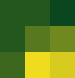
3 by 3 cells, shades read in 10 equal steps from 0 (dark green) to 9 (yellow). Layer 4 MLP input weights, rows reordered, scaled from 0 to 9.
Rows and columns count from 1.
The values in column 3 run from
0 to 8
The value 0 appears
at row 1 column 3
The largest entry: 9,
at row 3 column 2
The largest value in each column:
2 9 8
